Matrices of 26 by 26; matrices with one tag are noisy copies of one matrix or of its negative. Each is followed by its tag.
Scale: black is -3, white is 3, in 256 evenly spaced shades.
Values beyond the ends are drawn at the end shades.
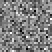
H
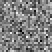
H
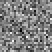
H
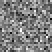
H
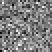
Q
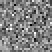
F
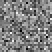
H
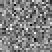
F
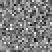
F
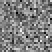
H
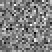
F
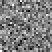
Q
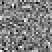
Q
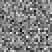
H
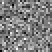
Q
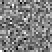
Q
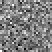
Q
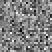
H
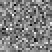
F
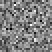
F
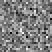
H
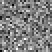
Q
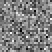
H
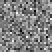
H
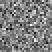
F
